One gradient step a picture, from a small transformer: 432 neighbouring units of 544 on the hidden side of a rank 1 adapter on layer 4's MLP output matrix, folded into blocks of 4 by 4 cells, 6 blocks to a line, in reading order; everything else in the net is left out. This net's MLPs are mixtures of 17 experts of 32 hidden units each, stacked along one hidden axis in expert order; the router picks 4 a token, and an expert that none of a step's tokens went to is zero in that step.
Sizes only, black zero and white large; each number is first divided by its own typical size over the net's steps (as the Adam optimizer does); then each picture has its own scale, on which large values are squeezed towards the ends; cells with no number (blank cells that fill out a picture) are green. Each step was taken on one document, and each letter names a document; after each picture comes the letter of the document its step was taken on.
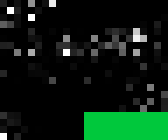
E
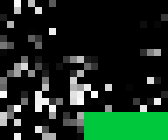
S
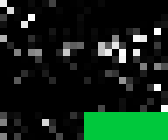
E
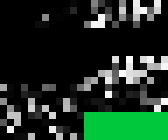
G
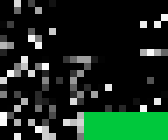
S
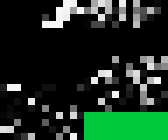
G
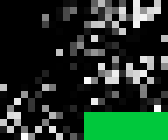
G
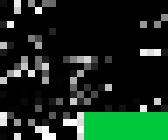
S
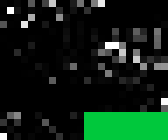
E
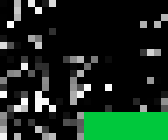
S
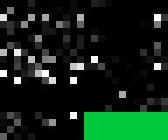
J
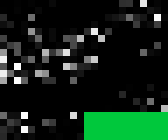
J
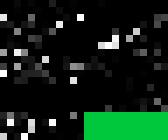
J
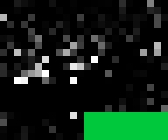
J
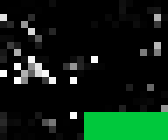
J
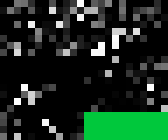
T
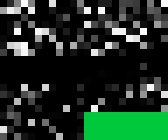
T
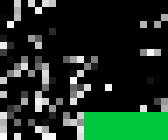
S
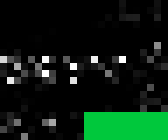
J
